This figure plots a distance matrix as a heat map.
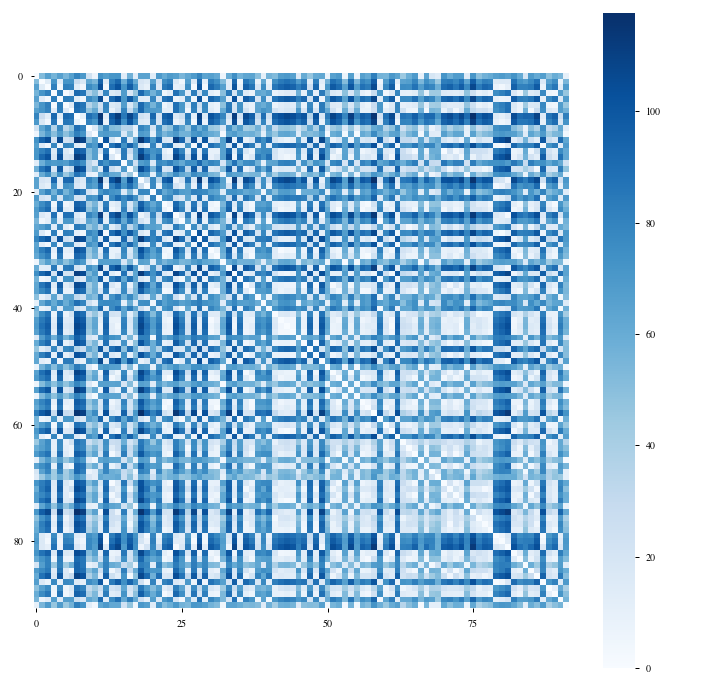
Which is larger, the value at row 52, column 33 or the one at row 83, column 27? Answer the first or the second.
the first
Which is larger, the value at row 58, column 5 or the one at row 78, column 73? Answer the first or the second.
the first
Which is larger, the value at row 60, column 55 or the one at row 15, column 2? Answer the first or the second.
the second
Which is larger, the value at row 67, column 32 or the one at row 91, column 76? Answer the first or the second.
the first
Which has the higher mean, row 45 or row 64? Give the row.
45
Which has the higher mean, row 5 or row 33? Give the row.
33
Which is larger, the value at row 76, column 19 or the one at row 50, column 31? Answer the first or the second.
the first
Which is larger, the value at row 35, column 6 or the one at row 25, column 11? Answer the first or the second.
the second
